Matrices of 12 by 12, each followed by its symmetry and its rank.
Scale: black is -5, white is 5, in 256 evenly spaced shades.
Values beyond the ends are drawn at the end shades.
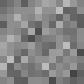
symmetric, full rank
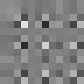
symmetric, rank two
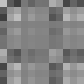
symmetric, rank one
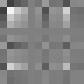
symmetric, rank one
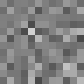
symmetric, rank two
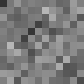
symmetric, full rank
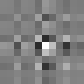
symmetric, rank one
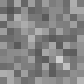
symmetric, full rank
